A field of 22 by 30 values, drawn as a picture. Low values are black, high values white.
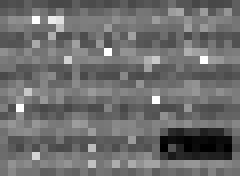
Stripes: horizontal, repeating 5 times. Histogram: heavy tails on both sides. Mirror symmetry: none. Ninth with the lowest average: bottom right. Odd patch: lower, in the bottom right.
